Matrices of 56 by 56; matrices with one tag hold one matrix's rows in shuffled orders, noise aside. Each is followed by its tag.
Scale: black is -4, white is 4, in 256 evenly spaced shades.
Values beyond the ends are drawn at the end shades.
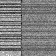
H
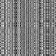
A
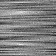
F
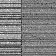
H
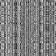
A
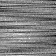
F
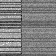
H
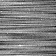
F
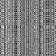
A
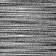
F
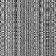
A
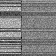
H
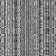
A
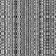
A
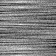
F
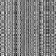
A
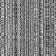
A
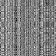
A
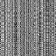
A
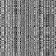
A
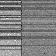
H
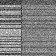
H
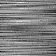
F
